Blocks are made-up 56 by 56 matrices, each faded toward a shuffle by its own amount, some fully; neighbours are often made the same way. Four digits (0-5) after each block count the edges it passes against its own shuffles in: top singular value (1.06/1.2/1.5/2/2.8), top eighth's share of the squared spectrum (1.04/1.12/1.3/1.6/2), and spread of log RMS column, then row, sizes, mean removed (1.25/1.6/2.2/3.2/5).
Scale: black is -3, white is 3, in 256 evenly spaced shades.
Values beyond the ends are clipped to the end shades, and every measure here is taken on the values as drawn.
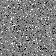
0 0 0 0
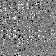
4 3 2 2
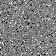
0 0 0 0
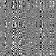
4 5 4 2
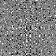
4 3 2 1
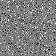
2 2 1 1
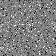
1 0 0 0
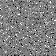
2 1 0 0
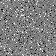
1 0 0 0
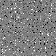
3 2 1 0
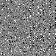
1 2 2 0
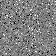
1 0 0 0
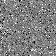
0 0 0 0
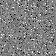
0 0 0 0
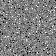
0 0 0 0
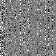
2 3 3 0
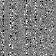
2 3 3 0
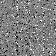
1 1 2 0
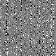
1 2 3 0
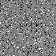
1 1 2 0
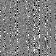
2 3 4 0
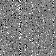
2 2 2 0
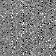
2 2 3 0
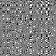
4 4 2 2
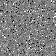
2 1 0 0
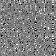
4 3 2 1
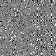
4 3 2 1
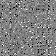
3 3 1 0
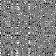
4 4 2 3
